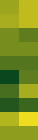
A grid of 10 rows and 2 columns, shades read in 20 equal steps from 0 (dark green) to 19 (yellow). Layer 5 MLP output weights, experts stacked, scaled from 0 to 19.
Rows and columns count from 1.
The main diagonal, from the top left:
12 15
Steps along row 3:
down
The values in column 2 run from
4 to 19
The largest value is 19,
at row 9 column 2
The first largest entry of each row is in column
2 2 1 1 1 2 2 2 2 1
